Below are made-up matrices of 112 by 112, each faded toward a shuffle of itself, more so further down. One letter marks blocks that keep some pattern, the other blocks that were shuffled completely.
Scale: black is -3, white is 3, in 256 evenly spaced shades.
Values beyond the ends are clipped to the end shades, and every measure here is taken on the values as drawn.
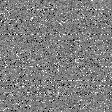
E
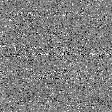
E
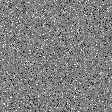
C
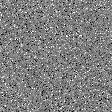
C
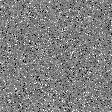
C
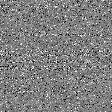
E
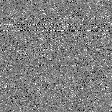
E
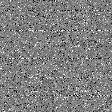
E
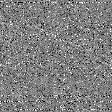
E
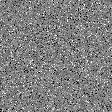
C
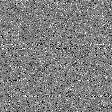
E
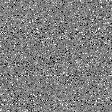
E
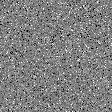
C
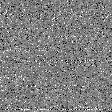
E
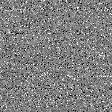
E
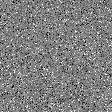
C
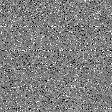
E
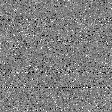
E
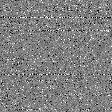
E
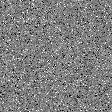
C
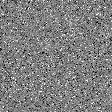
C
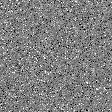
C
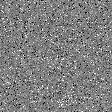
C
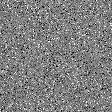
C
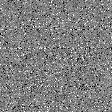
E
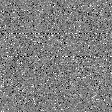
E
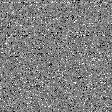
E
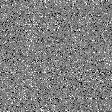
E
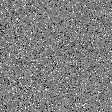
C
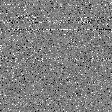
E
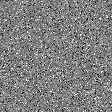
C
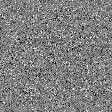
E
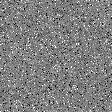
C
